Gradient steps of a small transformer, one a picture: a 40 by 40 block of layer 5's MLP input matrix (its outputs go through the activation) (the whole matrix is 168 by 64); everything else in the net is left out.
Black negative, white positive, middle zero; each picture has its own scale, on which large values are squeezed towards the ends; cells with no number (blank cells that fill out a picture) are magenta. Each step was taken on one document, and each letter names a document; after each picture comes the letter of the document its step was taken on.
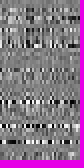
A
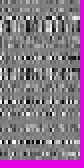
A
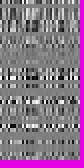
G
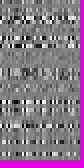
A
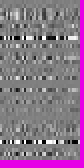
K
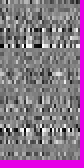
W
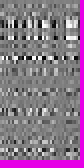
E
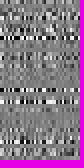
K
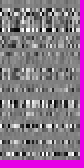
A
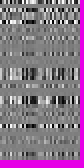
G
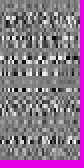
E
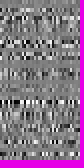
A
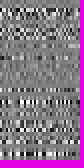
K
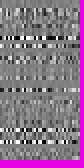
K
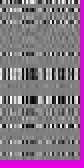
G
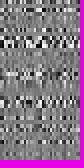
W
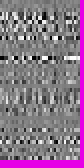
E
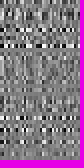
W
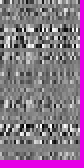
W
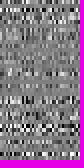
A
